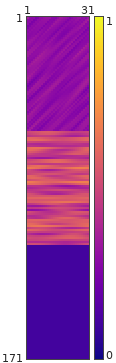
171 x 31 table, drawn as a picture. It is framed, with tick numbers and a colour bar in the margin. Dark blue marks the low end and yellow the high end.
The table splits into 3 rows of 1 panel. Panel 1,1: low, slanting up to the right, faint in contrast. Panel 2,1: middling, streaked across. Panel 3,1: very low, flat.
